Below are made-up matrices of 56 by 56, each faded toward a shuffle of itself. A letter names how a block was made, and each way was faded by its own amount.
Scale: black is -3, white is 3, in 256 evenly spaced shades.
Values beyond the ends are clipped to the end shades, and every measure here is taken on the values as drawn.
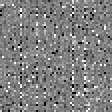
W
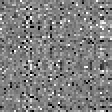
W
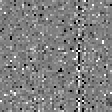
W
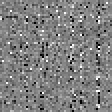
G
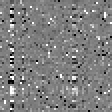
W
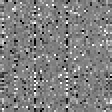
W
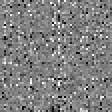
G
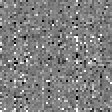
G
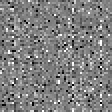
W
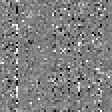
G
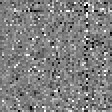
G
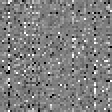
W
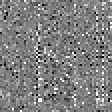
W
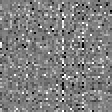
W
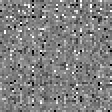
G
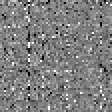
G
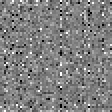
G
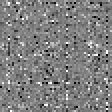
G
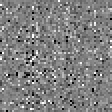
G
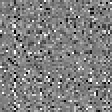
W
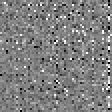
G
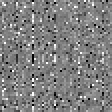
W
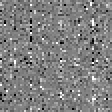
G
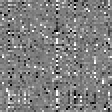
W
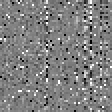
W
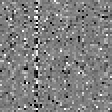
W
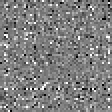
G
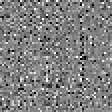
W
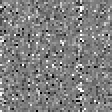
G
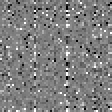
W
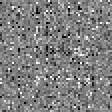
G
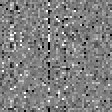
W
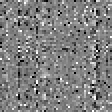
W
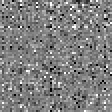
G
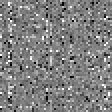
G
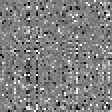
W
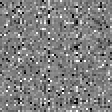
W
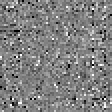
G
